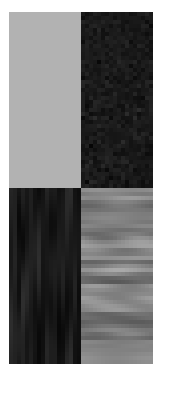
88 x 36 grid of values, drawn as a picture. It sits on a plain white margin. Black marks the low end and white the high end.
It is made of 2 by 2 panels. Panel 1,1: high, flat. Panel 1,2: very low, fine-grained, faint in contrast. Panel 2,1: very low, streaked downward, faint in contrast. Panel 2,2: middling, streaked across.
